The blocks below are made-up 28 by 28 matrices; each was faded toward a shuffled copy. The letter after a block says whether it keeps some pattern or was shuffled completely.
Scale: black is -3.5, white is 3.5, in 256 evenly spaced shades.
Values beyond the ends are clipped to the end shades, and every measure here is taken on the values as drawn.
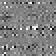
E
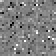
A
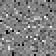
A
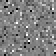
A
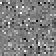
A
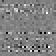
E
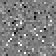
A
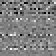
E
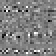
E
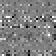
E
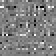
E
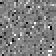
A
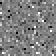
A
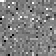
A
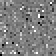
A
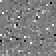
A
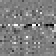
E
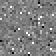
A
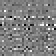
E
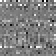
E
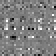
E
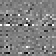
E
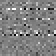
E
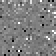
A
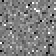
A
